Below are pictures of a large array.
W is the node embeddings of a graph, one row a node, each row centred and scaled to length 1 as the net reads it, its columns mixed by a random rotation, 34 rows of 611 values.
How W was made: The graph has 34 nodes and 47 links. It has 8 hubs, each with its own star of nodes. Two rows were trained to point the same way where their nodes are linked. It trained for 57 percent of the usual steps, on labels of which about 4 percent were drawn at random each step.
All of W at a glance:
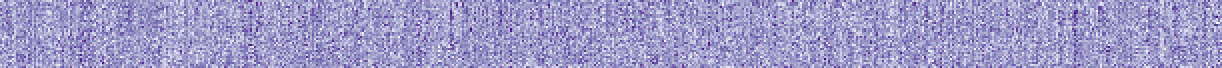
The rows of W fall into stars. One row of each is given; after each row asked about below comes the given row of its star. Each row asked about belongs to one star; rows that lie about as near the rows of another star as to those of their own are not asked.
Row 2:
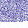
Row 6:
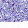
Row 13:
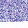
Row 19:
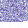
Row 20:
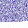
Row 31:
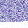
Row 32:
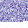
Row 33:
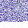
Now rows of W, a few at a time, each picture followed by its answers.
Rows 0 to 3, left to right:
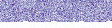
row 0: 6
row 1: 2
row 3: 13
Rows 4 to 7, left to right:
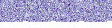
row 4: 13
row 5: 20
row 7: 20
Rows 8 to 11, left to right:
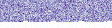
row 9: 6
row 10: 13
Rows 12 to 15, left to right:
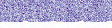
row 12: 32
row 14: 33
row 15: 33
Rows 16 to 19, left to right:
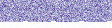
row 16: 32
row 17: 32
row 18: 19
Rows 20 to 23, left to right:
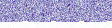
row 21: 2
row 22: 6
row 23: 19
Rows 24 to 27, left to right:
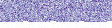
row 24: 32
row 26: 20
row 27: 19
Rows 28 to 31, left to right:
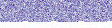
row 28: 33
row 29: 31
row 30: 19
